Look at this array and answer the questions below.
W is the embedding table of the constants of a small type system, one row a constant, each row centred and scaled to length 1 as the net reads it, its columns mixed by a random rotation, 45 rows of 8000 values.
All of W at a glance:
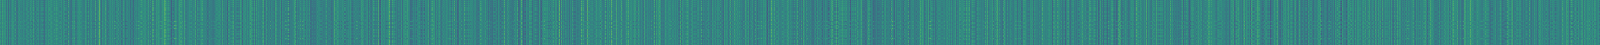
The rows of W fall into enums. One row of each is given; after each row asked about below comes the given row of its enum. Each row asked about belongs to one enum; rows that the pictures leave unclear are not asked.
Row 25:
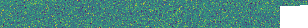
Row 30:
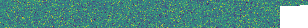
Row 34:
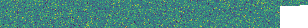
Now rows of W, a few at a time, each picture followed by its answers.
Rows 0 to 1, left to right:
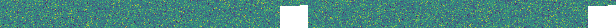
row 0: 34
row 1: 30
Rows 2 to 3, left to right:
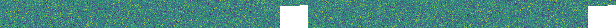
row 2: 34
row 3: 30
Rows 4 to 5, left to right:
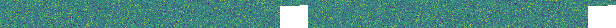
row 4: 34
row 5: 30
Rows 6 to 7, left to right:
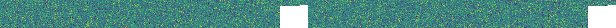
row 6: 34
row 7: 30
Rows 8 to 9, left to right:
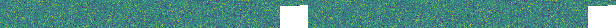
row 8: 30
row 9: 30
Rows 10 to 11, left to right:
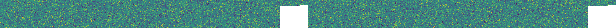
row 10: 30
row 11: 34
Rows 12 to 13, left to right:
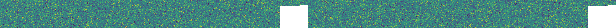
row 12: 34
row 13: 30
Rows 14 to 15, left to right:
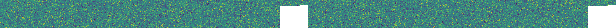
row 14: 30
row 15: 34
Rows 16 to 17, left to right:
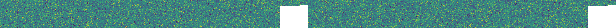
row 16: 34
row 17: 30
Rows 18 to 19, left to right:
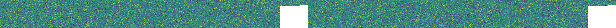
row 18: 34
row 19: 30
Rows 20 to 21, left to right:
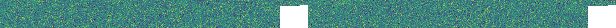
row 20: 30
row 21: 25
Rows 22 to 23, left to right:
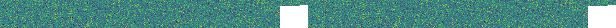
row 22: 34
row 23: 34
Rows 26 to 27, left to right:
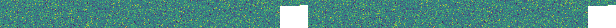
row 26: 34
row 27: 34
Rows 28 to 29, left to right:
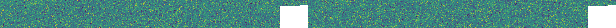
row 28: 25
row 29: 30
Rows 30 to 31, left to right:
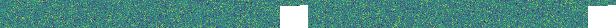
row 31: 34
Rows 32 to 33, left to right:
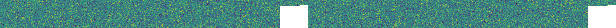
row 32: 30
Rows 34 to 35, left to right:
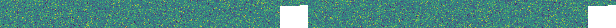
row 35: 30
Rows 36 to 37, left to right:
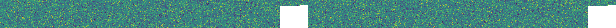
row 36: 30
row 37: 34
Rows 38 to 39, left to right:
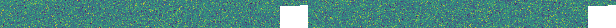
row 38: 25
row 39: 30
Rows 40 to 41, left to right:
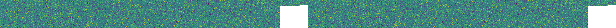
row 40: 34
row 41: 34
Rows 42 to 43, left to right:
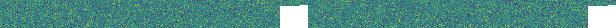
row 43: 30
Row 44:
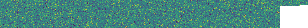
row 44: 34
